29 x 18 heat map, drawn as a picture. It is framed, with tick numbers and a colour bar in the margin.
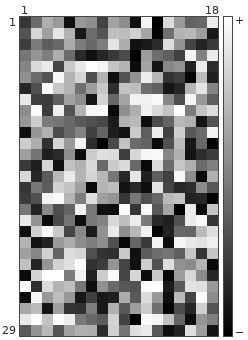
Overall the values sit about 50% of the way up the scale. There is no seam. The bottom left is the ninth with the highest average. There is no overall slope. No regular stripes run through it.
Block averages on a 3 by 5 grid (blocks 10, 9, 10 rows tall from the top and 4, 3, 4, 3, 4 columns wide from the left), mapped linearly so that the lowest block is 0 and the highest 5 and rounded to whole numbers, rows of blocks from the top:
32222
04200
52023
